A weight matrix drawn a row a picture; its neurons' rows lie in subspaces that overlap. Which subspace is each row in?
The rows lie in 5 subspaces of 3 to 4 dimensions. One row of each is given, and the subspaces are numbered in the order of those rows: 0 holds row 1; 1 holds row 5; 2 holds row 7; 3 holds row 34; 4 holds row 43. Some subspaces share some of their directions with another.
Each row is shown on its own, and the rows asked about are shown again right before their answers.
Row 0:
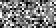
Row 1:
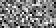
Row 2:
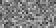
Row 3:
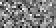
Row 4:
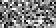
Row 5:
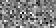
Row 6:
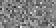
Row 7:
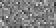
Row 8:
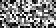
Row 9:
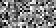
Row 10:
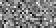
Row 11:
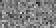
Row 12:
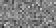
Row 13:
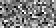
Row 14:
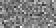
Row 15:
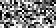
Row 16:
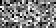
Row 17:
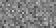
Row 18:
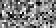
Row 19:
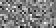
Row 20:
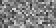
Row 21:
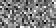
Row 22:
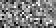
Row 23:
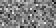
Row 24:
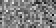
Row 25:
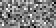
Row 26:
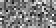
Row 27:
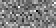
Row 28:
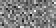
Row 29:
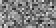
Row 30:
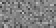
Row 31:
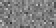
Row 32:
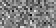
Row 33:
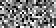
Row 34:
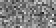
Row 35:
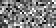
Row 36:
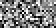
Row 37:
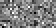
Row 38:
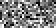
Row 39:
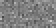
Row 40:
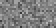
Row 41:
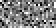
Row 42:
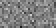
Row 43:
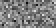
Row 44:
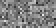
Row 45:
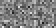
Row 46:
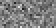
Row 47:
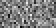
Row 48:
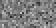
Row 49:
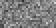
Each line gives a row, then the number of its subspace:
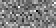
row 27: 0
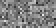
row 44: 4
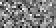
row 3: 1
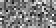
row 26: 3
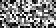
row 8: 0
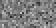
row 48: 1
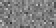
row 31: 2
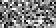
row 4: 4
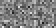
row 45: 3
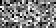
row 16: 0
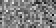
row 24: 3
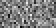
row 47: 4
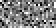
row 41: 2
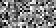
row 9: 4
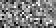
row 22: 0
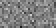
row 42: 2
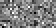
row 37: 3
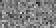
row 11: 1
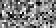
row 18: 1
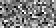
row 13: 3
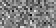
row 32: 4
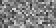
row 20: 4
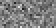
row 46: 1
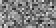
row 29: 4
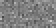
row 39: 3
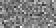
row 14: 3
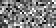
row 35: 4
